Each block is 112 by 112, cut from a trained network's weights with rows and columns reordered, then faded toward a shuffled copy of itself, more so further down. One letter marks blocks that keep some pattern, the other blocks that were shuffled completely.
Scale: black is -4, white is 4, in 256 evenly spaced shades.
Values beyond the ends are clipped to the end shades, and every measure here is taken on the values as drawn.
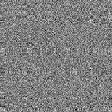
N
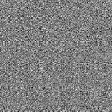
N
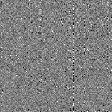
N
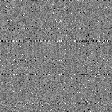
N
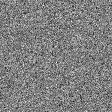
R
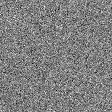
R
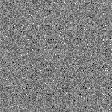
N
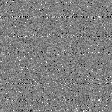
N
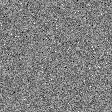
R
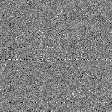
N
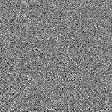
N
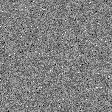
R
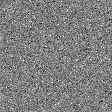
R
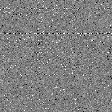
N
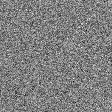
R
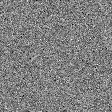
R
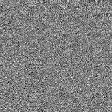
N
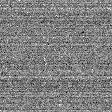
N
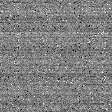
N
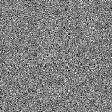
N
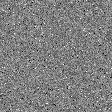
R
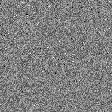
N
